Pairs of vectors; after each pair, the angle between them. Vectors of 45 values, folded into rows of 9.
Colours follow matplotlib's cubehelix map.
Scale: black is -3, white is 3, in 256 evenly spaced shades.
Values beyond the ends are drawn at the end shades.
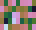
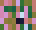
orthogonal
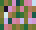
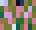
orthogonal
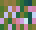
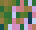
partly aligned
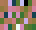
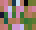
partly aligned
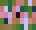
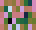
partly opposed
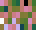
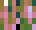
orthogonal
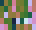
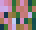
nearly opposite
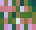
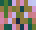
nearly opposite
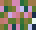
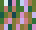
partly opposed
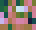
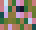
nearly opposite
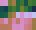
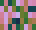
orthogonal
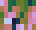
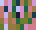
orthogonal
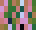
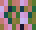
nearly parallel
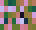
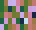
nearly opposite
